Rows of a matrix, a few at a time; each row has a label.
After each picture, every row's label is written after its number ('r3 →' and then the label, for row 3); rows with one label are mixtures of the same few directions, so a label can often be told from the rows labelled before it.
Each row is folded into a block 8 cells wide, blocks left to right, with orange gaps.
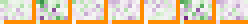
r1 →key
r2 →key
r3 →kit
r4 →key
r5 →kit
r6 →key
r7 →key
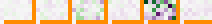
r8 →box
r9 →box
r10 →box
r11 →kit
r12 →kit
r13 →box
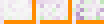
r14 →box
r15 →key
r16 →box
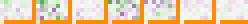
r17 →key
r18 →key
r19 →box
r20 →kit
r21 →kit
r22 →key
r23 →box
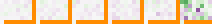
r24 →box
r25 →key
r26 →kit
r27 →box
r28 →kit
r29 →key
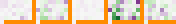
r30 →key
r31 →box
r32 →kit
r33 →box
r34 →key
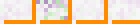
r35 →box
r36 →kit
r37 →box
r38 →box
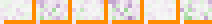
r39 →key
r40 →key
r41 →box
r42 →key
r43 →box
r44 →box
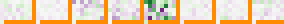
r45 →key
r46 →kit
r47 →kit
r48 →box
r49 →key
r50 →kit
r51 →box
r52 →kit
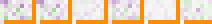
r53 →key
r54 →key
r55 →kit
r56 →key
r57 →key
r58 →key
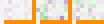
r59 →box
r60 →box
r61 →key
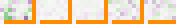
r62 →box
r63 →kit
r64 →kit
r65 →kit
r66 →kit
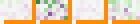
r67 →kit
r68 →kit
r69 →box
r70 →key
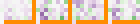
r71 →box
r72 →box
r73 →key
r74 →box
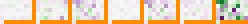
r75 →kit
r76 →box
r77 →key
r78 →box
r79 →key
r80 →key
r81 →key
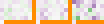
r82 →box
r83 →box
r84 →key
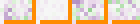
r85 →box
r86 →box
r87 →key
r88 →kit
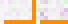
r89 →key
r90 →box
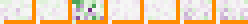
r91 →key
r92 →key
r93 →key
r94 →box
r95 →box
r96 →box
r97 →box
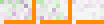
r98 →kit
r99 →key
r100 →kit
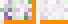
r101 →box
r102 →box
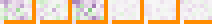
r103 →key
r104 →key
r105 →key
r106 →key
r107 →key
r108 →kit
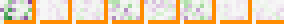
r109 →box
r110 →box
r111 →box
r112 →key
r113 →kit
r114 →key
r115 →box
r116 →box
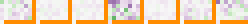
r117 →kit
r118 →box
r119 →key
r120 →key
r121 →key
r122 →box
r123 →kit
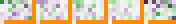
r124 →kit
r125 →key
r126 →key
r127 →key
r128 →kit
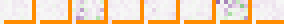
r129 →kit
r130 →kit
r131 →box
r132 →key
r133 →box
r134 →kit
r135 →kit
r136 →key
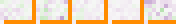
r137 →key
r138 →box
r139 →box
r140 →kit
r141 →key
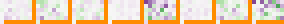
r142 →box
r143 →key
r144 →box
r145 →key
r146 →key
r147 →box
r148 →key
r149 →kit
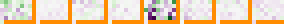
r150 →key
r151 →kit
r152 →kit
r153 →key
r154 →box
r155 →box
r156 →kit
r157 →key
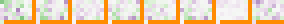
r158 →key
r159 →box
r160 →box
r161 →box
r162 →key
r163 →box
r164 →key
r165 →key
